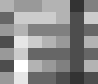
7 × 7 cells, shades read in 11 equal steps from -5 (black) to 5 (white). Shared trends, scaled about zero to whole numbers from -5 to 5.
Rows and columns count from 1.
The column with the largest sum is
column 2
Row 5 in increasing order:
-2 -1 -1 -1 -1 1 3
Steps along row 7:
up down same down down up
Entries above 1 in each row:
3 5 1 4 1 3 1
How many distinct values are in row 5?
4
